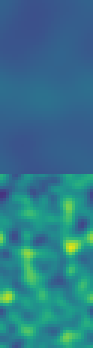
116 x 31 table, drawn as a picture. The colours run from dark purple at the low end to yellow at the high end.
It is made of 2 by 1 panels. Panel 1,1: low, smooth, faint in contrast. Panel 2,1: middling, blotchy, strong in contrast.
